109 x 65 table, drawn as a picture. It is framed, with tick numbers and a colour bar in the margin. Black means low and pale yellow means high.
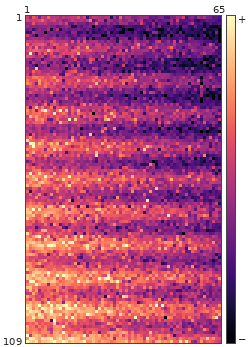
The values follow a bell shape. No single row or column stands out from its neighbours. The field climbs toward the bottom left. Horizontal stripes repeat 10 times down the table. The ninth with the lowest average is the top right. Neither half mirrors the other. The ninth with the highest average is the bottom left.
